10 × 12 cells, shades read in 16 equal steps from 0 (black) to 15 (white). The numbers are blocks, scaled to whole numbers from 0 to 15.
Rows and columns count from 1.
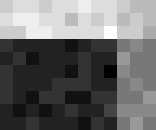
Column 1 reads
12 13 12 3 2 3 3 3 2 2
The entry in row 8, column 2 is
2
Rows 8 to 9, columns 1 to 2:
3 2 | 2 1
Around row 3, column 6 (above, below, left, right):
11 1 13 13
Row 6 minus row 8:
0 0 1 -1 -1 0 2 -1 -3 1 0 -2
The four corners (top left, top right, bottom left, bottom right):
12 11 2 7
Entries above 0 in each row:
12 12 12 12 12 11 12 12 12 12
